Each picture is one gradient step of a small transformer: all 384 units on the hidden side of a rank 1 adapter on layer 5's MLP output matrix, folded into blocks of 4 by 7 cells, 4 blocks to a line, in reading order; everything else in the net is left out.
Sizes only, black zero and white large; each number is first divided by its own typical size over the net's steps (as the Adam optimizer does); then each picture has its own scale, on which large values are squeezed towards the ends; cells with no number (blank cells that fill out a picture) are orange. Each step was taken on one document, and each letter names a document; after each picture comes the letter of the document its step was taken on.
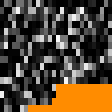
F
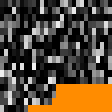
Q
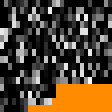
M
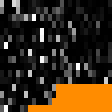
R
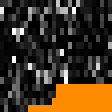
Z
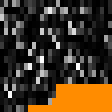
Z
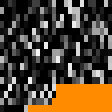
Q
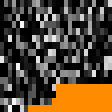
F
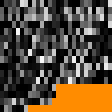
F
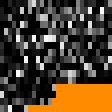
F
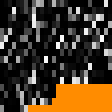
M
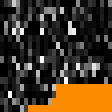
Z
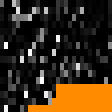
R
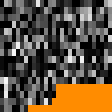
F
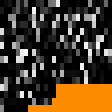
M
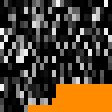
M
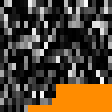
Q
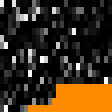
R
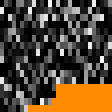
F
